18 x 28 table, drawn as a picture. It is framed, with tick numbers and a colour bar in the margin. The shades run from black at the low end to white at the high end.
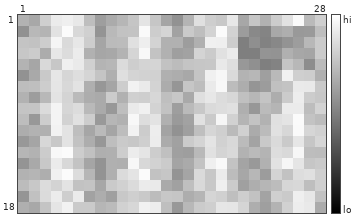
The ninth with the lowest average is the top right. On average the colour sits 80% of the way up the scale. In the top right lies a patch that is lower than the rest. Upright stripes repeat 4 times across the table. No single row or column stands out from its neighbours.
